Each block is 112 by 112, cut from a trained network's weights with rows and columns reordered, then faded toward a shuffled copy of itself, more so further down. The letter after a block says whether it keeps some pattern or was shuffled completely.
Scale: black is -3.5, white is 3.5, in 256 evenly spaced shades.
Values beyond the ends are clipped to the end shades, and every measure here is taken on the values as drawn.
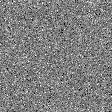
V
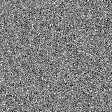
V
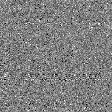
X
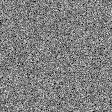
V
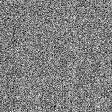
X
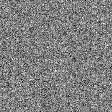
X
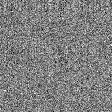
X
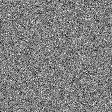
V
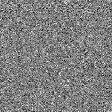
X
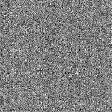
X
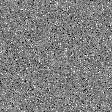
V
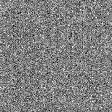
X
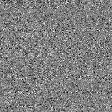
X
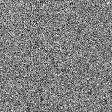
X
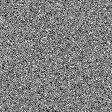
V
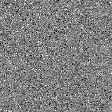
X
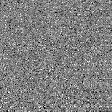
X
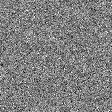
V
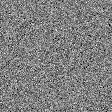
V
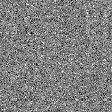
X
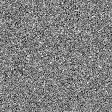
V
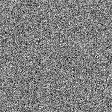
X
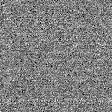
X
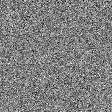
V
